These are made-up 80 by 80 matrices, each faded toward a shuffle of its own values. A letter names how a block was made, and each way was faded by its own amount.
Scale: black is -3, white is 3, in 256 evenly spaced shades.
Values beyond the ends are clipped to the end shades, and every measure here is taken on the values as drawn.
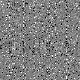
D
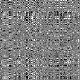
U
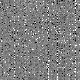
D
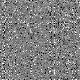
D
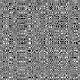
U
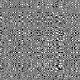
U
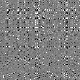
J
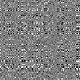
U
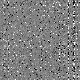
D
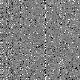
D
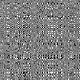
U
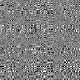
U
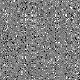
D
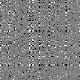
J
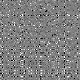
J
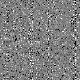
D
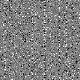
D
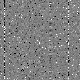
D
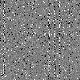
D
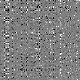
J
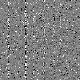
D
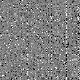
D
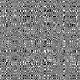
U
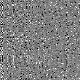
D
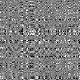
U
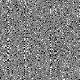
D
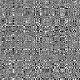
U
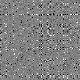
J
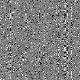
D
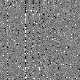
D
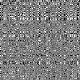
U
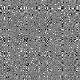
J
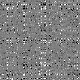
J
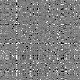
J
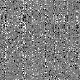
D
